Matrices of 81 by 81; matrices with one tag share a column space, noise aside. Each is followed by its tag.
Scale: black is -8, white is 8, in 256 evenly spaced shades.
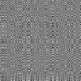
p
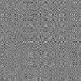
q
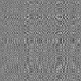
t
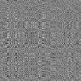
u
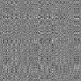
t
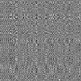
t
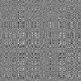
u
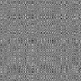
t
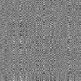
p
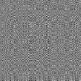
p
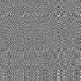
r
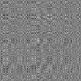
t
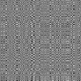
p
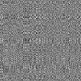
t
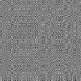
p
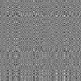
r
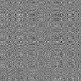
q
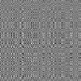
u
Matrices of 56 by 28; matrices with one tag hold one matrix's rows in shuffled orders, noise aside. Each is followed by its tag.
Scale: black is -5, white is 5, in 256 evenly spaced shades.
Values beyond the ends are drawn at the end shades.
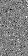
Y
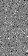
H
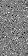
H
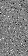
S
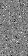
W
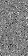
Y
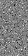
W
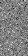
S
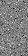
S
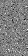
H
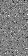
H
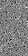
Y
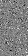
Y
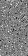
S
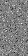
W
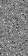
S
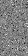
H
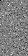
S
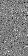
H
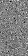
Y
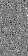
Y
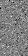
S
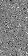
Y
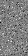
S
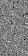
H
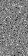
W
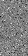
S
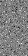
W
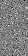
H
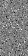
W
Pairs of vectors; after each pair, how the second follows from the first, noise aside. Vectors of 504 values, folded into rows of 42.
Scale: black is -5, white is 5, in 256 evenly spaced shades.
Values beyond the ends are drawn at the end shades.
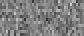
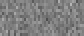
shrunk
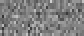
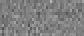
shrunk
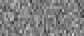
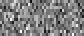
scaled up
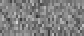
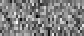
scaled up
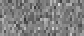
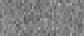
shrunk
